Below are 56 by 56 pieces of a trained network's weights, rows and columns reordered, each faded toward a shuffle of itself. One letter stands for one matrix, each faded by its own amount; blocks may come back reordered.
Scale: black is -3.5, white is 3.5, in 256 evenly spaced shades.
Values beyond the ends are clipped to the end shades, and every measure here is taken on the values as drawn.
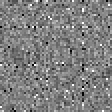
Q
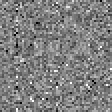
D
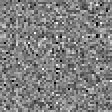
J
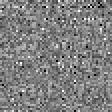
Q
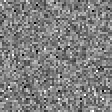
D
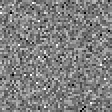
D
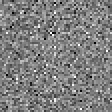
J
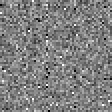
D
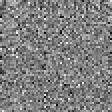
J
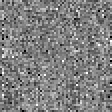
J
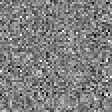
J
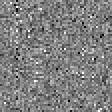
D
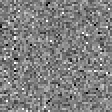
D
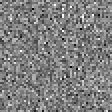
D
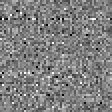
Q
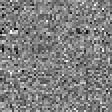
J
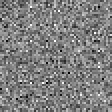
J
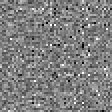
Q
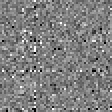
Q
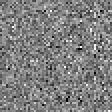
J
